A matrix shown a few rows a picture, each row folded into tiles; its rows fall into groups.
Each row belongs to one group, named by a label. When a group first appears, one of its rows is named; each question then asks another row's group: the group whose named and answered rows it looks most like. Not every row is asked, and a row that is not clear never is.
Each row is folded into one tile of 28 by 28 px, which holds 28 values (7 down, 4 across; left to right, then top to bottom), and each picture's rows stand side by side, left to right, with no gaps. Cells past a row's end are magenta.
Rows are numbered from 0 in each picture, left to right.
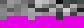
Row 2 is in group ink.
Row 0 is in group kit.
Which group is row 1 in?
kit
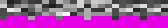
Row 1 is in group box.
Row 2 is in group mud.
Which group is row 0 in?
ink
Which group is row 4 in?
ink
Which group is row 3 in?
kit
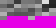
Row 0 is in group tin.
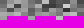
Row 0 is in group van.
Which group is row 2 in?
van
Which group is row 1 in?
box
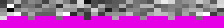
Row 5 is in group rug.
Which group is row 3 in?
ink
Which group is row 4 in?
van
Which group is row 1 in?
tin
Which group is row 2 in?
mud
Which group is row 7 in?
mud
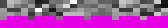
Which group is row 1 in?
ink
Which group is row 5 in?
box
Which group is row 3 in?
tin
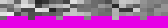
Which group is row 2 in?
rug
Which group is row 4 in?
kit
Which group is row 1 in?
ink
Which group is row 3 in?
tin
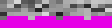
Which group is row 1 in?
van
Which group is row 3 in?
kit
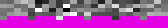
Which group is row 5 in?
rug
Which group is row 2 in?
van
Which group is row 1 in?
ink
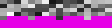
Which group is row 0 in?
mud
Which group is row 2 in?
ink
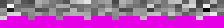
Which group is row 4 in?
kit
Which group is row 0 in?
van
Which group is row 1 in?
kit
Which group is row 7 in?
van
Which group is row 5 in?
van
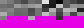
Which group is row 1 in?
box
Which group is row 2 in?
ink
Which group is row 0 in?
tin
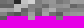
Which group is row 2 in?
rug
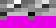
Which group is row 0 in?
rug
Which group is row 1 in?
rug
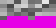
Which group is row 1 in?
rug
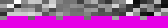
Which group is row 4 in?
box
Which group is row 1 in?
mud
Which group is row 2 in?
tin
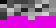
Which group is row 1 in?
van
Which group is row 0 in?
ink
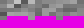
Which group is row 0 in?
rug
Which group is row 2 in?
box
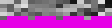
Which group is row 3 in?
box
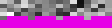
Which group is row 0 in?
mud
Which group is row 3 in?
van
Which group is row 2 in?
box
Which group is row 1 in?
box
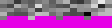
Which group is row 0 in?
tin
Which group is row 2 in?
tin
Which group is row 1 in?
van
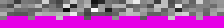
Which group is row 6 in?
van
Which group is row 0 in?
tin
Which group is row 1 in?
rug
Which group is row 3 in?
ink
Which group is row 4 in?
rug
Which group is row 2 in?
van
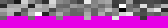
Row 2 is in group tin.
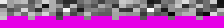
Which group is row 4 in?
kit
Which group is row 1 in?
van
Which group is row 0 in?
kit
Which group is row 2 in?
ink
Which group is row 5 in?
ink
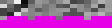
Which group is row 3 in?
van
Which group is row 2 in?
tin
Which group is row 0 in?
box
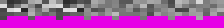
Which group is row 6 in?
kit
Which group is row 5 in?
box
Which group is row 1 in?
mud
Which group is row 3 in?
kit
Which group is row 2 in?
ink
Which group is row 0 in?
ink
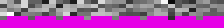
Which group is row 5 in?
rug
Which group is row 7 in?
tin
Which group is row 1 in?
mud
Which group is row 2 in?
mud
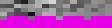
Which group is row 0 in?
tin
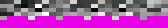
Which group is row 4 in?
van
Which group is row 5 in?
kit
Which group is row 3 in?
van
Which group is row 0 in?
box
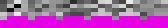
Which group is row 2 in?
tin
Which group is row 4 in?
rug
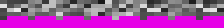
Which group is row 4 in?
van
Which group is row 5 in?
ink
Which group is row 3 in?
mud
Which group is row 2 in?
tin
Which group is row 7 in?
ink
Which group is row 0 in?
ink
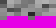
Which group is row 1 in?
rug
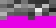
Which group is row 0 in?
tin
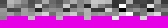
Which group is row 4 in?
van
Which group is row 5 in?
van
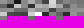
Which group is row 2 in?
box
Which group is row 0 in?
tin
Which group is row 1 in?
mud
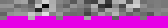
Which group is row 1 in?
van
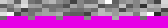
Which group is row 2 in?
tin
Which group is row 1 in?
rug
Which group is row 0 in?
mud
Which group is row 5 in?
mud
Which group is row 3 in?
rug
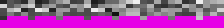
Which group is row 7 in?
kit
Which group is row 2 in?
tin
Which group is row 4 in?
rug
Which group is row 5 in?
box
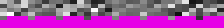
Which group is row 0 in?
mud
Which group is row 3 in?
ink
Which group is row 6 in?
box
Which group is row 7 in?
ink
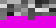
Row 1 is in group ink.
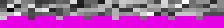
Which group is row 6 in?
rug
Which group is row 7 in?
tin
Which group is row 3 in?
mud
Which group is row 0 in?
van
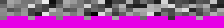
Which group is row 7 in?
box
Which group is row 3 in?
box
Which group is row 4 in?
box
